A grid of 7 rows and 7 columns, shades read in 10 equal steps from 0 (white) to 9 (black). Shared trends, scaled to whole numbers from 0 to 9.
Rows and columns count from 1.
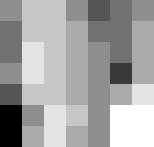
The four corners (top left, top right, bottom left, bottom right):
4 4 9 0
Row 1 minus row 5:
-2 0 0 1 2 2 3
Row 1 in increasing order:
2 2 4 4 4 5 6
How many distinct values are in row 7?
5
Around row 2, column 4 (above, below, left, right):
4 3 2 5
